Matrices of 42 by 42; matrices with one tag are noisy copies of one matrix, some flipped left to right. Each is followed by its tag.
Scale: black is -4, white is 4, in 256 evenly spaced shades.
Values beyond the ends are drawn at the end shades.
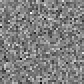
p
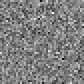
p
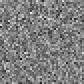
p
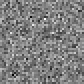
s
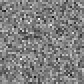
s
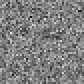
s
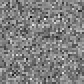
s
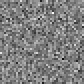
p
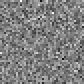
p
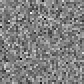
p
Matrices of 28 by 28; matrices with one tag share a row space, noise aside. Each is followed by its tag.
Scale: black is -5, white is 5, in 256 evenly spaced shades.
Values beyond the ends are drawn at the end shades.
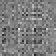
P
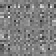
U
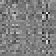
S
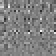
U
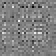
P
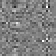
S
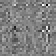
S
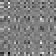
U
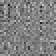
U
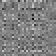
P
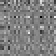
U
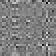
S
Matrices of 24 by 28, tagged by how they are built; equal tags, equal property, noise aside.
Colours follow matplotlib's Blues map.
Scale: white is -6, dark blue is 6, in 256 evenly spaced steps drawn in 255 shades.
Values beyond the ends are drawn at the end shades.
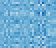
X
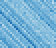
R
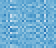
X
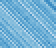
R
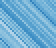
R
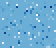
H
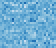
X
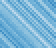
R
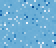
H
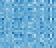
X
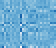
X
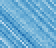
R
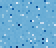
H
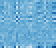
X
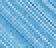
R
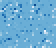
H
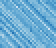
R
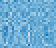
X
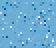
H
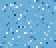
H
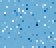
H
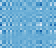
X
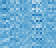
X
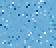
H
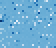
H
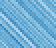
R
